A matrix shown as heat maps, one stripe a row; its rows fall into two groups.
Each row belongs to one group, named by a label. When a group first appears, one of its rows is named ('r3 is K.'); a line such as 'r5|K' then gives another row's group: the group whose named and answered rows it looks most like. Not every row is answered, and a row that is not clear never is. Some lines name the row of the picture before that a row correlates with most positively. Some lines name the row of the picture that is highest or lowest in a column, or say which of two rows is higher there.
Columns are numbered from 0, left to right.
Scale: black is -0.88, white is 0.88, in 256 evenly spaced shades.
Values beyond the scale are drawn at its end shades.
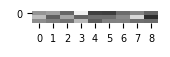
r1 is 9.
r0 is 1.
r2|1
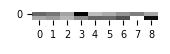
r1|9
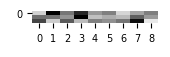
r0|9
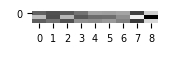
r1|9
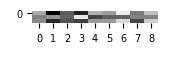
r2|9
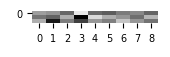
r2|9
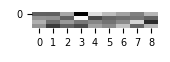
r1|1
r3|9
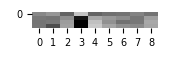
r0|1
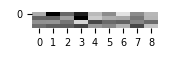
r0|9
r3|9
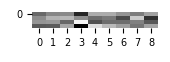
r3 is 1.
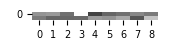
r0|1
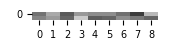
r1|1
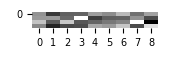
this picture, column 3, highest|1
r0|9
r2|9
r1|1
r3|9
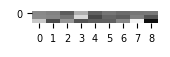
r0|1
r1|1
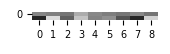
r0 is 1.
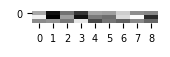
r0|9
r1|9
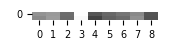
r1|1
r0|1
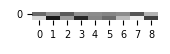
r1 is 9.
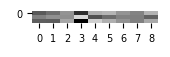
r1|1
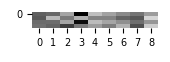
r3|9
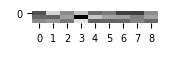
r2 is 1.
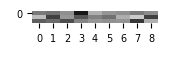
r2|9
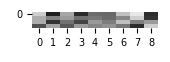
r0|9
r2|9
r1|9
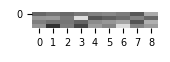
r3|9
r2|9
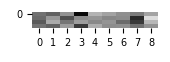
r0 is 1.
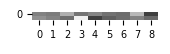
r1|1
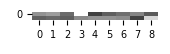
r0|1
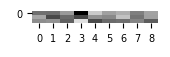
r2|1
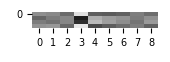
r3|1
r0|1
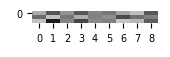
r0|9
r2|9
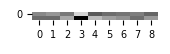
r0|1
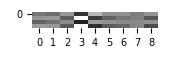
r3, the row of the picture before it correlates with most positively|0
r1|1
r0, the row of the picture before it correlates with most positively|1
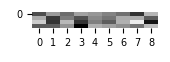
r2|9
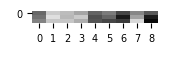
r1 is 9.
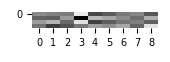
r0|1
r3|9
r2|1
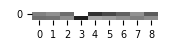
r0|1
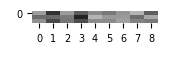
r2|9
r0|9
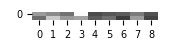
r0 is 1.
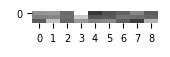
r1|1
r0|1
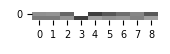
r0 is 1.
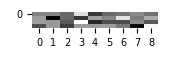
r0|1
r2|1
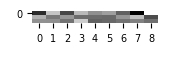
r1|9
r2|1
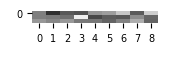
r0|9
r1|1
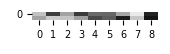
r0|9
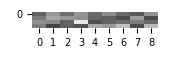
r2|1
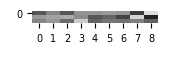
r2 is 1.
